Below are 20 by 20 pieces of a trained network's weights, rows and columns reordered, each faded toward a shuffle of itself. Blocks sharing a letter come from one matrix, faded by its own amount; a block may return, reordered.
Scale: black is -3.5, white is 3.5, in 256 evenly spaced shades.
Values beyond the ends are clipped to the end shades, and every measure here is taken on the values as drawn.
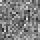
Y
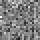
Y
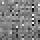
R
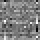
R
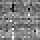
R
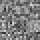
Y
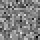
Y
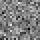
Y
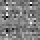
R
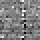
R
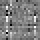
R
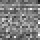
R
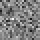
Y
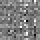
R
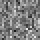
Y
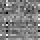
R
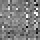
R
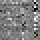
R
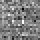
R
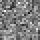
Y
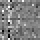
R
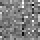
R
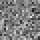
Y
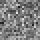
Y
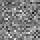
Y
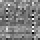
R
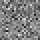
Y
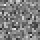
Y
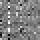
R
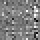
R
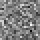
Y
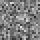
Y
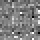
R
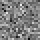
Y
